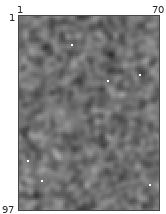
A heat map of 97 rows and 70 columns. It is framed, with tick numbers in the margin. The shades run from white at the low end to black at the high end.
The texture is blotchy. Six lone cells stand out, each far lower than its neighbours. No overall slope runs across the table. The halves do not mirror each other. The distribution is heavy-tailed on both sides.
